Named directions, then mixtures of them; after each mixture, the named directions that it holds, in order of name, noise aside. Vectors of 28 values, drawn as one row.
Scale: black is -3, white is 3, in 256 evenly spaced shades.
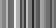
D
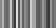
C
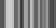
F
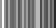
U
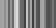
C, D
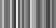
C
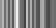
C, D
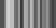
F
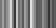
C, F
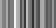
D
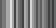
C, F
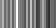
C, D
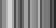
F, U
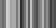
D, F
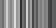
D, F
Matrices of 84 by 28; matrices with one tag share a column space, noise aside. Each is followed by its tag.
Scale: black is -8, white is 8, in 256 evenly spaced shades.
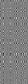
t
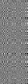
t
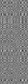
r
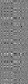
t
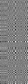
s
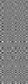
s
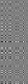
s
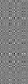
t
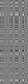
r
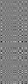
s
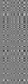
r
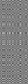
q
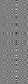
q
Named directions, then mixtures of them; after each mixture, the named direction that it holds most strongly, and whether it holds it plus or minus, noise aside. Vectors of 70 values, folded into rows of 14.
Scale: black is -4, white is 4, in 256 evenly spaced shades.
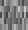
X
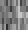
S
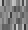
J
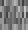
X, plus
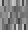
J, plus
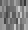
X, plus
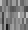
S, plus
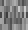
X, plus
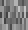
X, plus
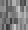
S, plus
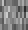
X, minus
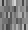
J, plus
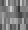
S, minus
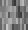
S, minus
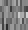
S, plus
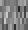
X, minus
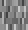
X, plus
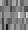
S, plus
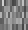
X, minus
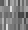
S, minus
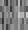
S, plus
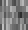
S, minus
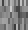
S, minus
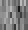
S, minus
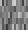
J, plus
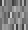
J, minus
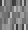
J, minus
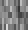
S, minus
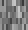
S, plus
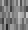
S, plus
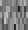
X, minus
